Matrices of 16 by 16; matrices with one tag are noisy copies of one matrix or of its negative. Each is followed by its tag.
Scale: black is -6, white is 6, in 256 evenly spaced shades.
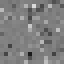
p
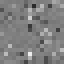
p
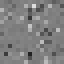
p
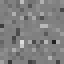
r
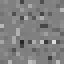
r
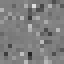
p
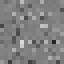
r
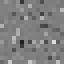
r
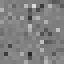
p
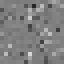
p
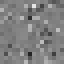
p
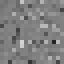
r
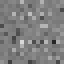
r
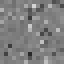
p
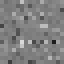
r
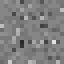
r
